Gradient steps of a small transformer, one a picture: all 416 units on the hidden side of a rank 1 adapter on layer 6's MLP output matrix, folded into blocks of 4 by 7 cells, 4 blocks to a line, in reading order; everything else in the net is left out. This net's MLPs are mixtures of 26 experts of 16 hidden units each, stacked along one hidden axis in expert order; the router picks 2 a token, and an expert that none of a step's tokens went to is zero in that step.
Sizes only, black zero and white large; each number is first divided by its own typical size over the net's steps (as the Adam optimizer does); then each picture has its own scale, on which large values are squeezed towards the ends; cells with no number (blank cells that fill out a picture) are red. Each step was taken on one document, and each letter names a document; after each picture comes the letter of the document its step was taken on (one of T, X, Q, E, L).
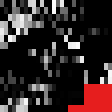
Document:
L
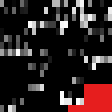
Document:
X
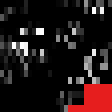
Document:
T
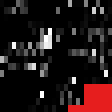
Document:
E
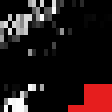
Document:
L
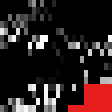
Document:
L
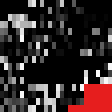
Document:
L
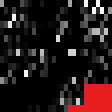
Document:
E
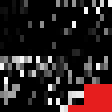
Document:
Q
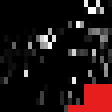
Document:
E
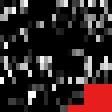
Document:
Q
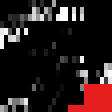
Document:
L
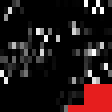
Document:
T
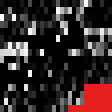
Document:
X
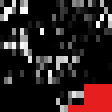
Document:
Q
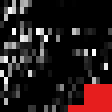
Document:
T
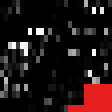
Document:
T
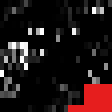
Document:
T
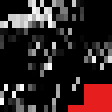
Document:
L
